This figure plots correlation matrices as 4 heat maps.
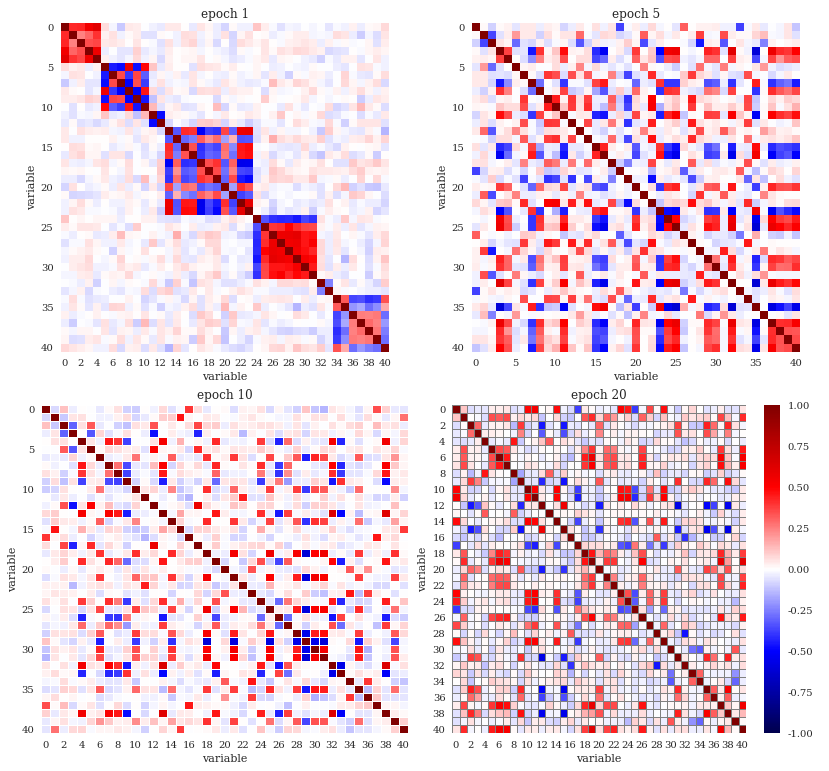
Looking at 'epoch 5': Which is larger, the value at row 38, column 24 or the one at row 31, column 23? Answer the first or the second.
the first
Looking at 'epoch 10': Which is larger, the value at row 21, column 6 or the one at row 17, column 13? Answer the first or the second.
the first
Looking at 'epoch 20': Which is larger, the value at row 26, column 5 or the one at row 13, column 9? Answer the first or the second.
the first
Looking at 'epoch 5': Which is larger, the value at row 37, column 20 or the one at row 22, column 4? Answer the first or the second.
the first
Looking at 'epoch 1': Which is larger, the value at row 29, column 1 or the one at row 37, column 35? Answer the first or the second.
the first
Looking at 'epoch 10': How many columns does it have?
41
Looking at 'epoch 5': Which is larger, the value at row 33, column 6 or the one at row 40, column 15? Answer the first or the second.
the first
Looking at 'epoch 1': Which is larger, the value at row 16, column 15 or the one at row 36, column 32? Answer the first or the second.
the first
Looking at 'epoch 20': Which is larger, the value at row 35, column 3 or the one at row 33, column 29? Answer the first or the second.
the first
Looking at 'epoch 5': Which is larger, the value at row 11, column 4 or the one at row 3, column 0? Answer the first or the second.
the first
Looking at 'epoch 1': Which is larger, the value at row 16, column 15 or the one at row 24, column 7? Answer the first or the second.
the first
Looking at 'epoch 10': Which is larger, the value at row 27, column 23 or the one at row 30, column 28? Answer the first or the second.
the second
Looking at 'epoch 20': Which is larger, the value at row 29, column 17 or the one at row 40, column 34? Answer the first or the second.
the second
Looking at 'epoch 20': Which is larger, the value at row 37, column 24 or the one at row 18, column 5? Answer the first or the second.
the second
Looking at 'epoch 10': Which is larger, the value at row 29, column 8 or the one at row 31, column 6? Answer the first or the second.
the second
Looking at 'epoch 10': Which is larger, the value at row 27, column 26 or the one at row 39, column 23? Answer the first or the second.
the second
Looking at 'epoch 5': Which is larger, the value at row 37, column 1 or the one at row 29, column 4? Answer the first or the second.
the second
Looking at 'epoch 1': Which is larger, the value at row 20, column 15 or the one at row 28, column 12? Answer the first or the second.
the first
